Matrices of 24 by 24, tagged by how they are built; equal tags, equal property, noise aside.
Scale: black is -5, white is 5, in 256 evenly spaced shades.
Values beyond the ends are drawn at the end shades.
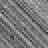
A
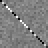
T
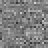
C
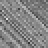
A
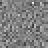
C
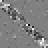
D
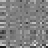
C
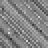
A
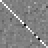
T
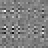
C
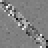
D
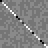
T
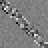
D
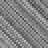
A
